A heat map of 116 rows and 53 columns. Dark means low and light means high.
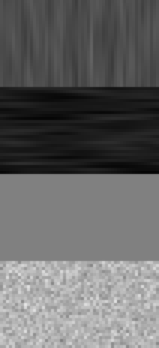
It is made of 4 by 1 panels. Panel 1,1: low, streaked downward, faint in contrast. Panel 2,1: very low, streaked across, faint in contrast. Panel 3,1: middling, flat. Panel 4,1: high, fine-grained.
